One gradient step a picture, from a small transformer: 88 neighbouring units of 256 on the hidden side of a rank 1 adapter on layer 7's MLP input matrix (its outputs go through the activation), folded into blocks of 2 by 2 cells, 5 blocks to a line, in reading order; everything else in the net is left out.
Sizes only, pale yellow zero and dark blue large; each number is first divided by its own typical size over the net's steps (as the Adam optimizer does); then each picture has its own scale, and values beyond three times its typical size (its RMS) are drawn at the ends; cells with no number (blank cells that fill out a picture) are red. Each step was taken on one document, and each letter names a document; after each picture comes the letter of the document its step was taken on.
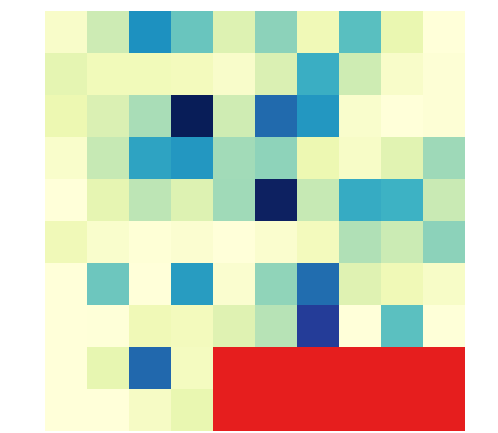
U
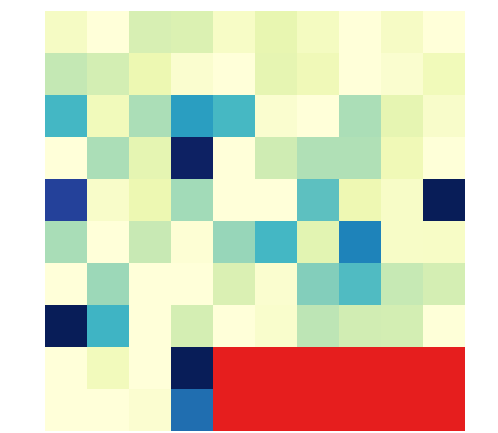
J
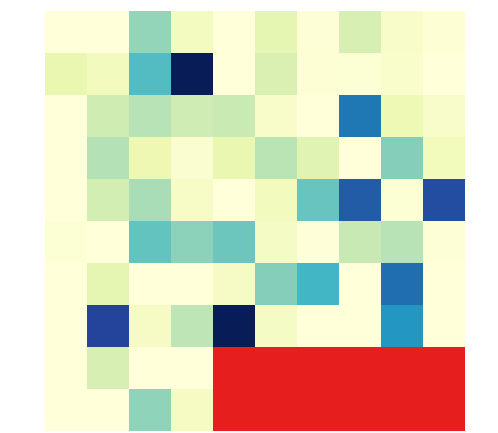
U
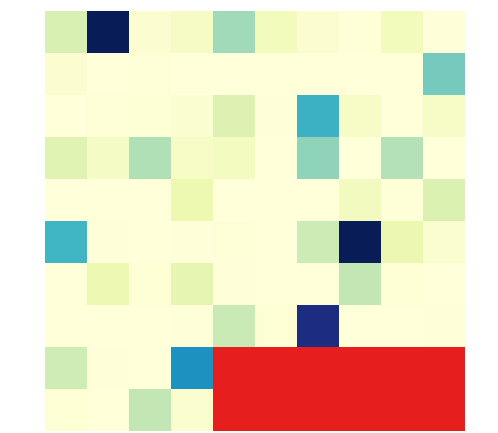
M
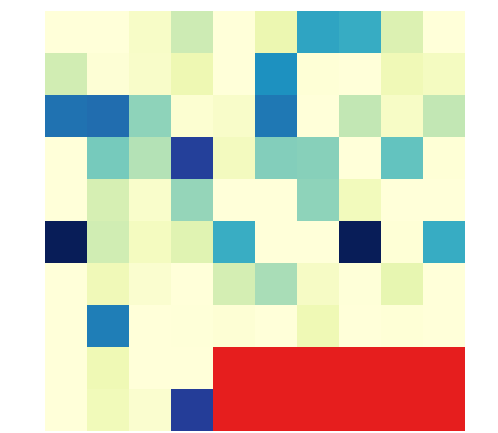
J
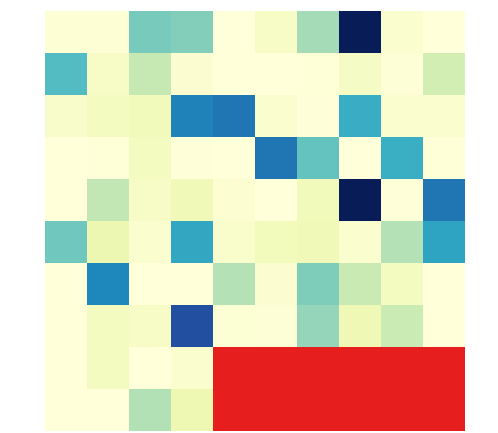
U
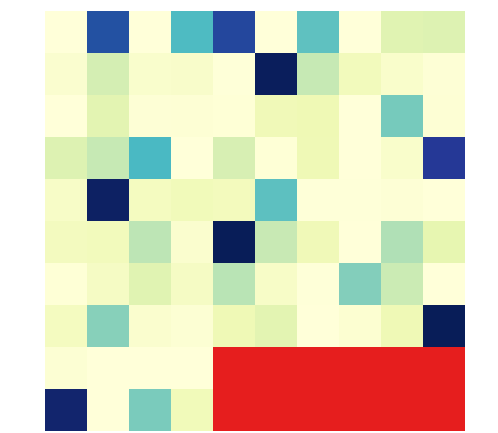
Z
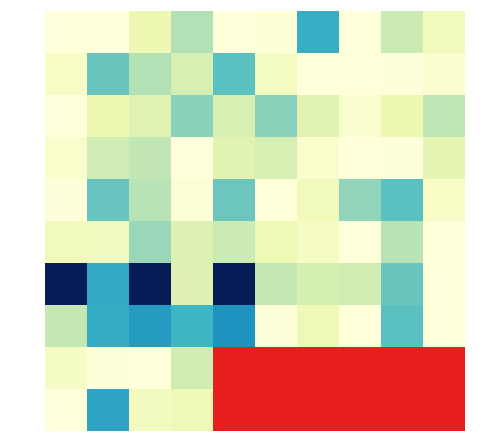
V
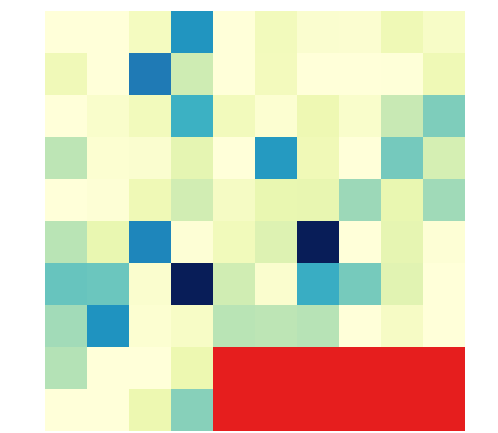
V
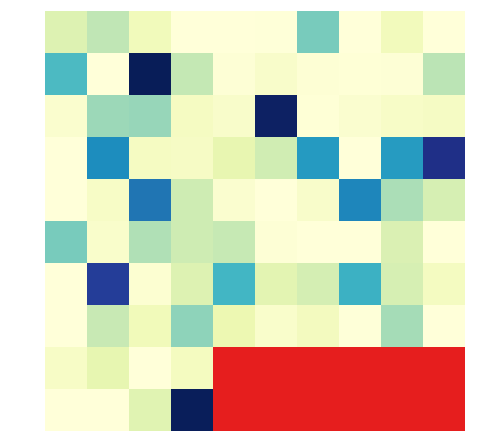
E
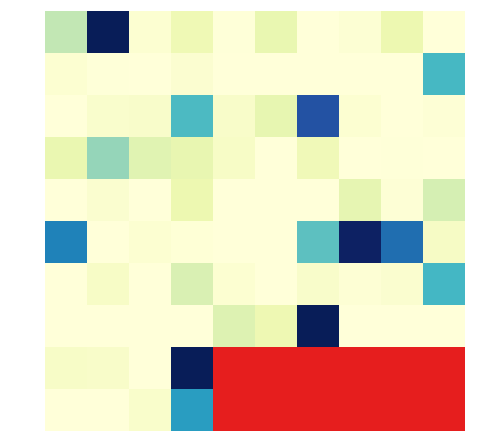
M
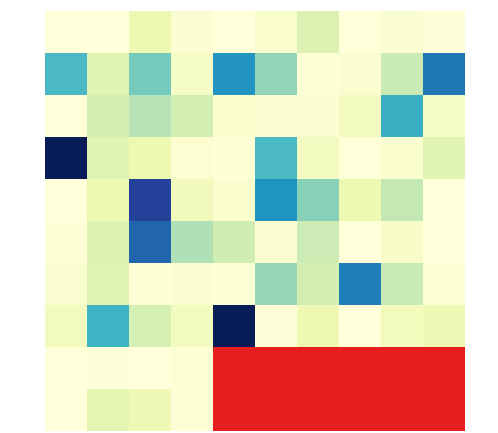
V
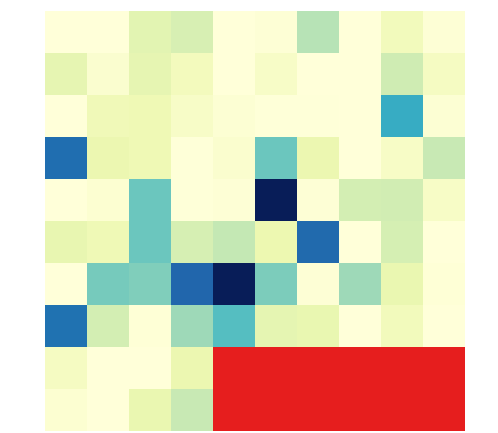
V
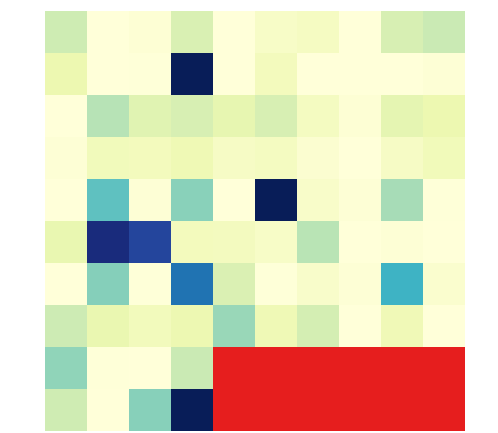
V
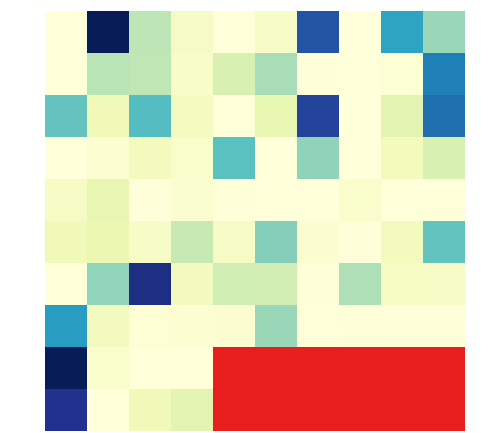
Z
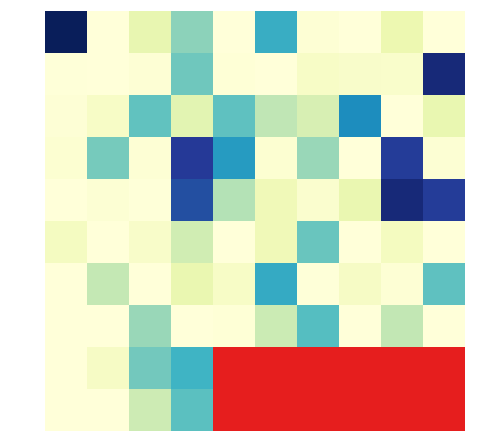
E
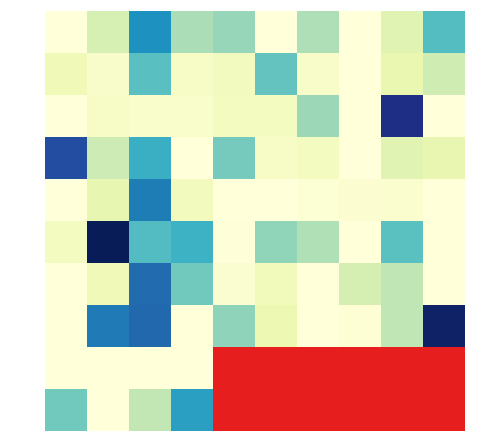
Z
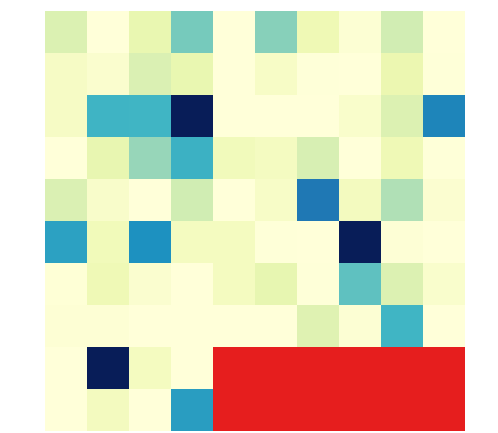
J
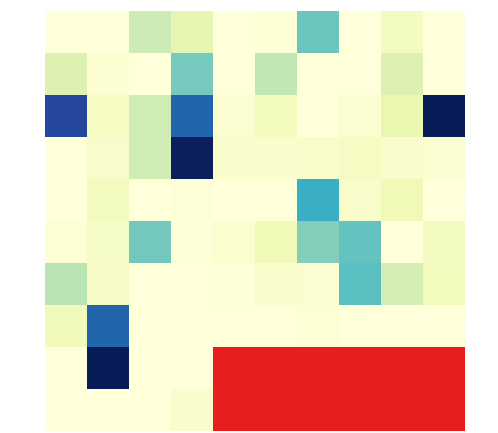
J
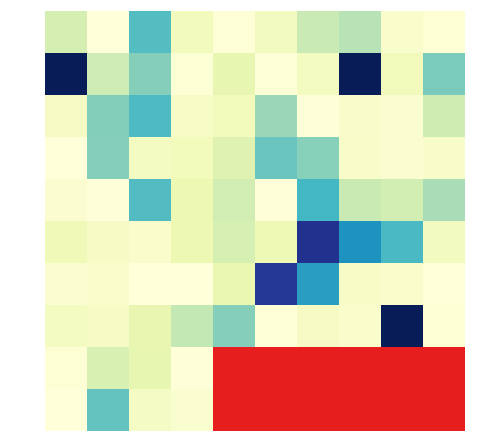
U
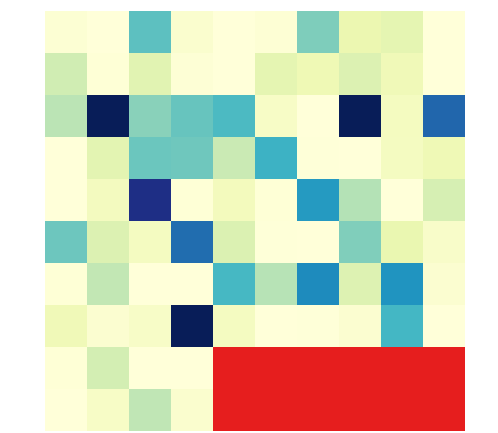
U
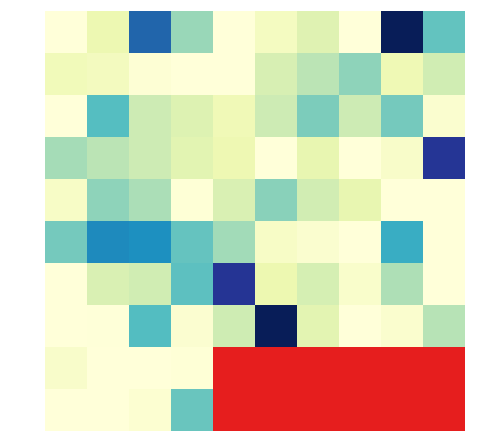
Z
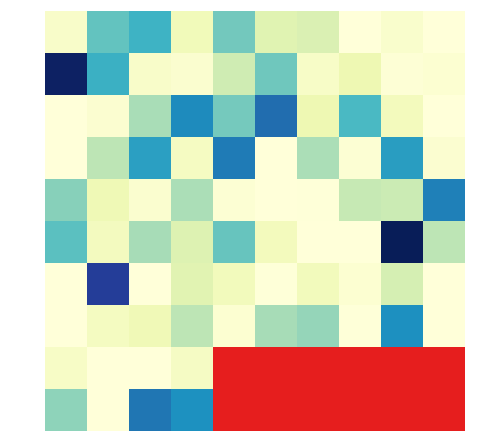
U
